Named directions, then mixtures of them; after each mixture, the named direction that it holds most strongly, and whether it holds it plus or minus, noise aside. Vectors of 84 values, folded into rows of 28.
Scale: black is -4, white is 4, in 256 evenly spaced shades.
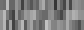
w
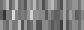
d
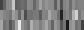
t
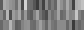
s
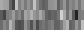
t, minus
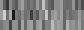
d, minus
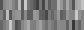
s, plus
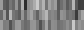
s, minus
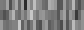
d, plus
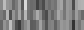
s, plus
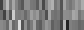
d, plus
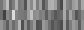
d, plus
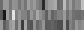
d, plus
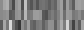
t, minus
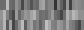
w, plus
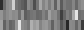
t, plus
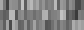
w, minus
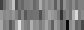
t, plus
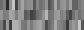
w, minus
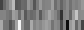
t, plus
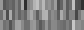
s, minus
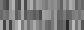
t, plus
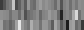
t, plus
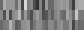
s, plus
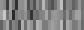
d, minus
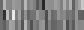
s, plus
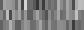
s, plus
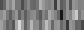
t, plus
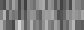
t, plus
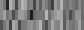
d, minus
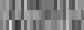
w, plus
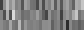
s, plus
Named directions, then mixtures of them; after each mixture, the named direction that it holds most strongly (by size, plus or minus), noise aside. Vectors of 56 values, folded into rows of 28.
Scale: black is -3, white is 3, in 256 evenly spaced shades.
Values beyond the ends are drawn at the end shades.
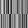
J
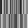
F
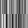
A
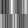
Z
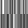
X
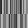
F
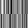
J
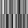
X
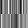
F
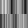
Z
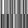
X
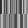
F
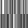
X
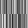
A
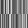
J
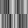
Z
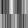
Z
